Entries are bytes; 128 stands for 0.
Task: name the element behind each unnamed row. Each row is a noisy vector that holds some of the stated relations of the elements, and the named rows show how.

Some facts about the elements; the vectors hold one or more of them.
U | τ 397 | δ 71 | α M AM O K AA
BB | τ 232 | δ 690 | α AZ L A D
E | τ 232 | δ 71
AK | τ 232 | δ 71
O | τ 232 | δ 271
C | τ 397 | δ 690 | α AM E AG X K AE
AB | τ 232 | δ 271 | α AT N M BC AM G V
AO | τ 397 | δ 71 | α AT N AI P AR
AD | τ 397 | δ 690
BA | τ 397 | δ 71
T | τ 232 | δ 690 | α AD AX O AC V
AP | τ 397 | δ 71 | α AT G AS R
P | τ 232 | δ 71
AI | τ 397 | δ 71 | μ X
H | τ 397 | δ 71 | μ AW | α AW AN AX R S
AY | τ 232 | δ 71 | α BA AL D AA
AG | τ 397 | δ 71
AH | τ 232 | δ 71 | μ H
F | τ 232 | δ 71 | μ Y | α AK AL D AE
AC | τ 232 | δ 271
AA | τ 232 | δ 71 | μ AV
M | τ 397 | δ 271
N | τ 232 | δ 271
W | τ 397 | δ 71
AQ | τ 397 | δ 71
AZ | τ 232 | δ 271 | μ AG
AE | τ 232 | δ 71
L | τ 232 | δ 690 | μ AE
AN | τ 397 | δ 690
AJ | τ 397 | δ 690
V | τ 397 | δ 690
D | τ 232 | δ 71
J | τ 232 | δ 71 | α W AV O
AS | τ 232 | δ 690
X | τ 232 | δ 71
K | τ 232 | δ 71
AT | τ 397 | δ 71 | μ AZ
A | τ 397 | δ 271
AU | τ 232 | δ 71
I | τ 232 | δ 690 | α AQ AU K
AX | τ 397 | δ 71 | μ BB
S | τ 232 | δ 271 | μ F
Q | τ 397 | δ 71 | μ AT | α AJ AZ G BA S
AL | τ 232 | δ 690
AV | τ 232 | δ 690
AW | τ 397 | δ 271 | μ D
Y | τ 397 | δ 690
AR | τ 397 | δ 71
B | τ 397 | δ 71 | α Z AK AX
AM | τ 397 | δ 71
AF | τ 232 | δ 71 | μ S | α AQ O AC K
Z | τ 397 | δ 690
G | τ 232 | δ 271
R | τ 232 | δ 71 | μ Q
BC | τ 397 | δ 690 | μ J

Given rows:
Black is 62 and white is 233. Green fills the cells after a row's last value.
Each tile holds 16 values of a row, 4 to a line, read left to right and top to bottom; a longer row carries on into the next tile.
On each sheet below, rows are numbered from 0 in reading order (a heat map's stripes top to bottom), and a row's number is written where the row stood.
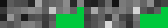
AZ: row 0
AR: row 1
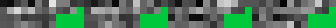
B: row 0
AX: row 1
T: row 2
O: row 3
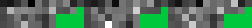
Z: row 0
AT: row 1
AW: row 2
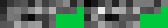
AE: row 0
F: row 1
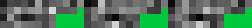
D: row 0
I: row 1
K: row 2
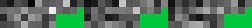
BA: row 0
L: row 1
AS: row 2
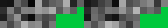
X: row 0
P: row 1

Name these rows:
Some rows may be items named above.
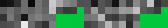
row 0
AO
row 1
AM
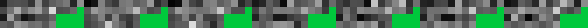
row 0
D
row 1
AQ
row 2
AQ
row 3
AC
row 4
AV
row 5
AL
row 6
BB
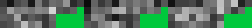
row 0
AG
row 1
R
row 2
Q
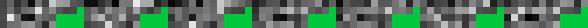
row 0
AB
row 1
AP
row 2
AO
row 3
AE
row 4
AZ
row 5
AM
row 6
AY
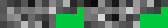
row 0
M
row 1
C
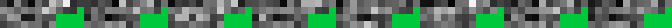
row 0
U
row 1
AV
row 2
Q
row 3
J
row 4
K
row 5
H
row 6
AA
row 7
AC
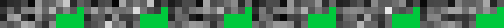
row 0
G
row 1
W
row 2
AH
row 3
AH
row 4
A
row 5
S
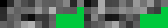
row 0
AU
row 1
AF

